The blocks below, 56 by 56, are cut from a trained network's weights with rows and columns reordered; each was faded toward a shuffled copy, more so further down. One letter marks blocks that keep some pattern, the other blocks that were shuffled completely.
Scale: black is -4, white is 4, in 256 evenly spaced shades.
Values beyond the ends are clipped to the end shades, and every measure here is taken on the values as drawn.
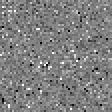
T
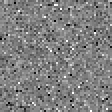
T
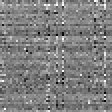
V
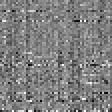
V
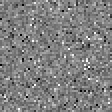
T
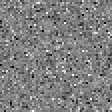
T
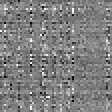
V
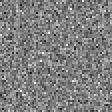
T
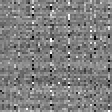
V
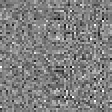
V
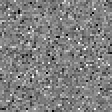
T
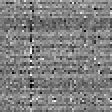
V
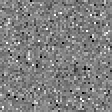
T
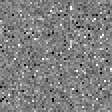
T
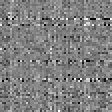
V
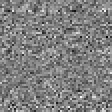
V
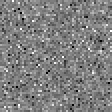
T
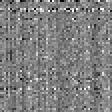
V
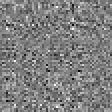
V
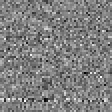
V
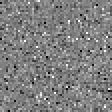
T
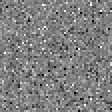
T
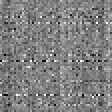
V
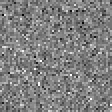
T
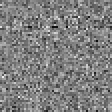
V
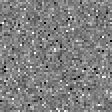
T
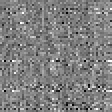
V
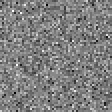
T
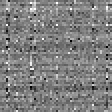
V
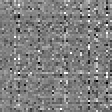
V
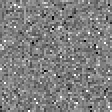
T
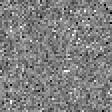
T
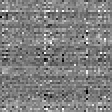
V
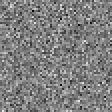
T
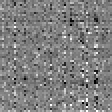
V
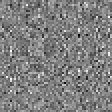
V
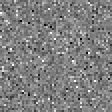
T
